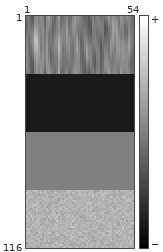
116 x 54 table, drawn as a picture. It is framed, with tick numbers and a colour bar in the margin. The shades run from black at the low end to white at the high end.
The table splits into 4 rows of 1 panel. Panel 1,1: middling, streaked downward. Panel 2,1: very low, flat. Panel 3,1: middling, flat. Panel 4,1: high, fine-grained, faint in contrast.
